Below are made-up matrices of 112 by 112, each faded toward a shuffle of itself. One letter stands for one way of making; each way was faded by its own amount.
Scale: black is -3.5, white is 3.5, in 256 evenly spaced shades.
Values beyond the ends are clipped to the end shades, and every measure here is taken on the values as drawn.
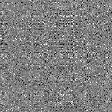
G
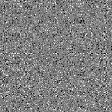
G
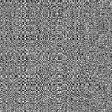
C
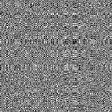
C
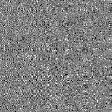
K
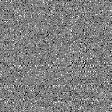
G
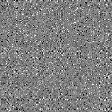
G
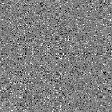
G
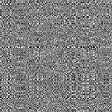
C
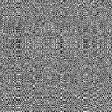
C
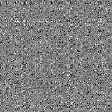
G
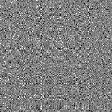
K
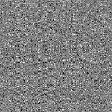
K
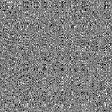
K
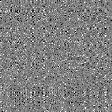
G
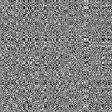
C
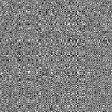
C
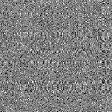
K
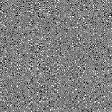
G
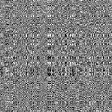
C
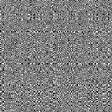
C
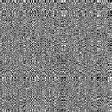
C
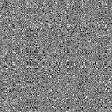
K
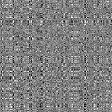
C
